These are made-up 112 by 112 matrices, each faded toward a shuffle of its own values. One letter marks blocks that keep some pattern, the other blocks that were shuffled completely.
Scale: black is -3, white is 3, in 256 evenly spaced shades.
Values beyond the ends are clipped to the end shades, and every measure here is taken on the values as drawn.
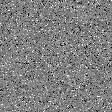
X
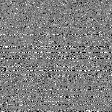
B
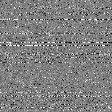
B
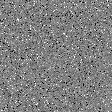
X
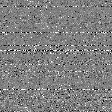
B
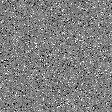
X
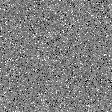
X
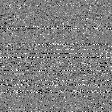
B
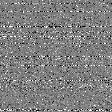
B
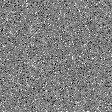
X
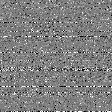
B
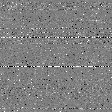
B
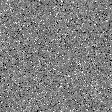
X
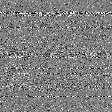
B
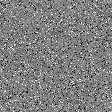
X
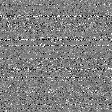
B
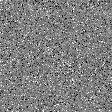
X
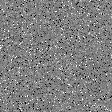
X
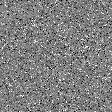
X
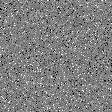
X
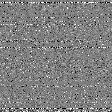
B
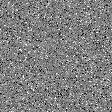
X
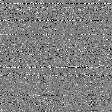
B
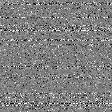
B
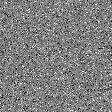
X
